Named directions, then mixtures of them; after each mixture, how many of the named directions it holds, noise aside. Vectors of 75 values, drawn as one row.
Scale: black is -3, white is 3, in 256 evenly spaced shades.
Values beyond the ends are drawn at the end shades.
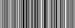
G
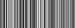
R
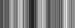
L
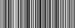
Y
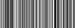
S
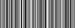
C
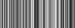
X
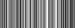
three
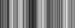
one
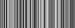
two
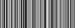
three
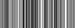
three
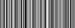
two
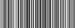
one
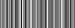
one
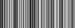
three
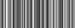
three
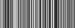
two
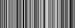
two
